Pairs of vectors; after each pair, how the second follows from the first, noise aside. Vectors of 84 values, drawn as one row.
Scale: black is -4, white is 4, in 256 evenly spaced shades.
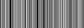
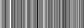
sign-scrambled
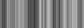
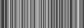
shuffled
